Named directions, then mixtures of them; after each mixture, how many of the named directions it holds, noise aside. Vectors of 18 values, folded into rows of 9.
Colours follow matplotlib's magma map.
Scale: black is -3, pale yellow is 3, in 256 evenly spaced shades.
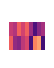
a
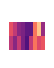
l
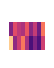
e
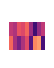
one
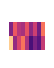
one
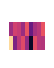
three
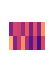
one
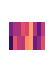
three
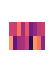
three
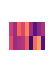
one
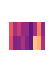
two
